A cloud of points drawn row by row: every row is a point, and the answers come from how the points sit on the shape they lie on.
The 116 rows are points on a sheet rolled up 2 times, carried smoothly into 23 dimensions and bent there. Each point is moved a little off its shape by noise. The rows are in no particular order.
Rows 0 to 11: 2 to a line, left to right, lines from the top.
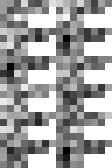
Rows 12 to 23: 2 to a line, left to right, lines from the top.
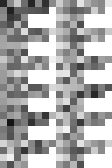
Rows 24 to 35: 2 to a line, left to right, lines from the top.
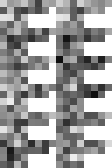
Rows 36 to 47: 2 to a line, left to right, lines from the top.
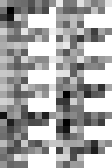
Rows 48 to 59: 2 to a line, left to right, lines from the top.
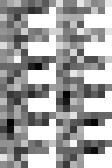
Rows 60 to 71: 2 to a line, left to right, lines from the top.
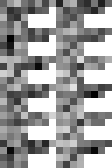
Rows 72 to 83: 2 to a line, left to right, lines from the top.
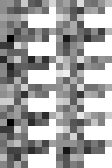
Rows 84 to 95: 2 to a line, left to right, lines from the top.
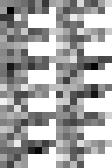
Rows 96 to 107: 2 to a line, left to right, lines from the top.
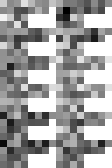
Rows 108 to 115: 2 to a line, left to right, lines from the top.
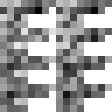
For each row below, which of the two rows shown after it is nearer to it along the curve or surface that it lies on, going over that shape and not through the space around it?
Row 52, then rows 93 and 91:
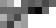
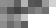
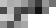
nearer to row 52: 91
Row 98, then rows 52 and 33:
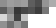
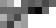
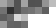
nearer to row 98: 33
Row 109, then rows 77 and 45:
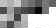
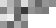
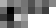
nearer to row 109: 77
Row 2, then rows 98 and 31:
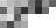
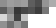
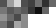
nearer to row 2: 31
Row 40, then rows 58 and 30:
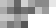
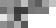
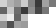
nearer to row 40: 30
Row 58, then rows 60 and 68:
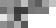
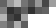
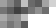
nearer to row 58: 68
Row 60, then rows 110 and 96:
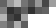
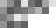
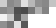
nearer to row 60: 110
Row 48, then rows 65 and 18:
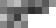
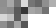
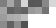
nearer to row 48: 65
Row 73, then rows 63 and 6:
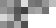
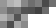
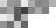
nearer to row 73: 63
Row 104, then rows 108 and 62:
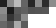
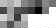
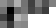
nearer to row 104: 62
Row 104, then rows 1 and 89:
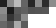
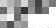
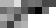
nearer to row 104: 89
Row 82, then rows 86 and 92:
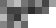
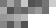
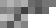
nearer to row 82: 92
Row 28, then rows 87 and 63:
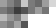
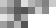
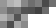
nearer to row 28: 63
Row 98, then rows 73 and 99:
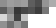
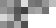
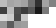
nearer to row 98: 73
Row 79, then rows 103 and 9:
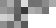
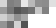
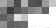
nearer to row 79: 9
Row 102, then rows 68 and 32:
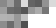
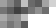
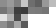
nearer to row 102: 68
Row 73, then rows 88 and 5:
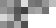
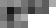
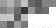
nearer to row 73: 5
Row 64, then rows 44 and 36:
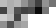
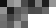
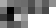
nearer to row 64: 44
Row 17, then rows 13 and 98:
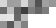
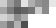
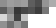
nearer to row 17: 13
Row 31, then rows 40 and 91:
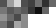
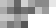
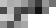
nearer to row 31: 91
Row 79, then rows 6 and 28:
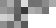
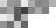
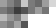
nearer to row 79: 28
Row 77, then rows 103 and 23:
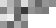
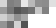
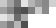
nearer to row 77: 23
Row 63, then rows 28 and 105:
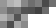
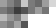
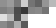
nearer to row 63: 105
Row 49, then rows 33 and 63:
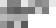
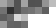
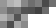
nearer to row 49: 33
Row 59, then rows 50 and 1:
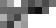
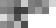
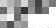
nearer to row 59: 1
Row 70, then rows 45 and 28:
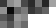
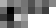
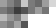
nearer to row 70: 45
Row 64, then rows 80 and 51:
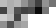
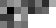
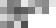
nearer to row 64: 51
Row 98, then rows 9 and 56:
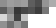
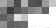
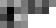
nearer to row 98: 9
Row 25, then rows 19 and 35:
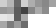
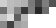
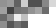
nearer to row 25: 19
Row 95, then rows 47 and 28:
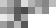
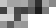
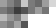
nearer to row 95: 47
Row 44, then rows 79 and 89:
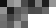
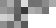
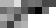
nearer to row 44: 89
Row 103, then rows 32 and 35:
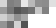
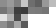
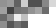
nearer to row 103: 35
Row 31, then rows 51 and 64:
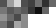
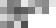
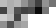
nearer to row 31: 64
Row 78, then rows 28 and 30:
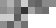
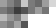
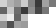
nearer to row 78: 28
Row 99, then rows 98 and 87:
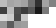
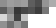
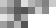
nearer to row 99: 87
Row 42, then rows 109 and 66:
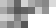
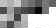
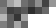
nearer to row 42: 109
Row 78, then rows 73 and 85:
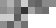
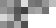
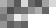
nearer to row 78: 73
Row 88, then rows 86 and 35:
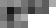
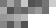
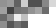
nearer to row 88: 35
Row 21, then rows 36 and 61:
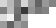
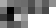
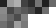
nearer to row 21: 61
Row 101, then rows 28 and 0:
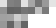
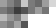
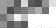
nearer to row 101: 0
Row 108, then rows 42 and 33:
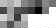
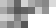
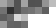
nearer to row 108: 42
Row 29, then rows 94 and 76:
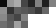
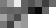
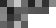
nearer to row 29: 76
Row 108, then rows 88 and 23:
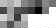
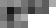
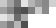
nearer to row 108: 23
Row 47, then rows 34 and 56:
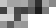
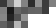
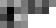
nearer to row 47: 34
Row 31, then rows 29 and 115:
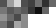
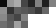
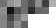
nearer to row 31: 29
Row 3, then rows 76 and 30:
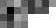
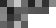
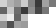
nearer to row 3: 76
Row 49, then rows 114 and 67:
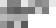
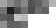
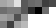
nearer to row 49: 114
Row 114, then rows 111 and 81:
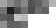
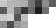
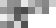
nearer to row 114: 81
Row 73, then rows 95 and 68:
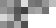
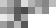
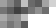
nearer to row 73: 68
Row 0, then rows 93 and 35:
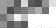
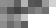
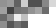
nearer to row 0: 35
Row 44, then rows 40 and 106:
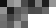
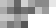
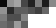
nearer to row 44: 106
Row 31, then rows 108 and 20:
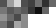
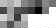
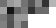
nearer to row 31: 108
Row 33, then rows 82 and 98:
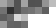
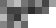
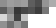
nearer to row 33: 82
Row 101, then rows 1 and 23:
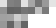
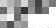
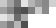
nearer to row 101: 23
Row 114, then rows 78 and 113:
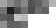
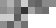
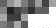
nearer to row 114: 113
